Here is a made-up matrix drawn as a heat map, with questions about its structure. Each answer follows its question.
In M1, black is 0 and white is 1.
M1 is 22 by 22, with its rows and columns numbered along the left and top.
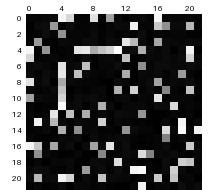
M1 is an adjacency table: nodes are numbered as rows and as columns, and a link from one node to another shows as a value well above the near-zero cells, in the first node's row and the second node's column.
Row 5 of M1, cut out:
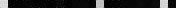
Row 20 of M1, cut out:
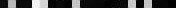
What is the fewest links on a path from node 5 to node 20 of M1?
1
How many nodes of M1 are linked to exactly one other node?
3
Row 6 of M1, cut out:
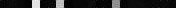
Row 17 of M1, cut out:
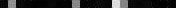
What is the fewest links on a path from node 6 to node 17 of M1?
2
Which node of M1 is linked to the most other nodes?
node 4
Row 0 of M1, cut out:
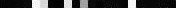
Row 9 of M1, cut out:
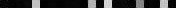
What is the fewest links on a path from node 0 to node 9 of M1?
2
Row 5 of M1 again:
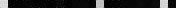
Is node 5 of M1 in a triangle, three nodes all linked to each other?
no
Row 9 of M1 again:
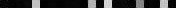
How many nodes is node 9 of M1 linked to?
5
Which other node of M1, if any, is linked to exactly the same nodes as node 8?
node 10
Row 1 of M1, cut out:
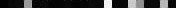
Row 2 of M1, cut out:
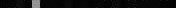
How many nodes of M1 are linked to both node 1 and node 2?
0
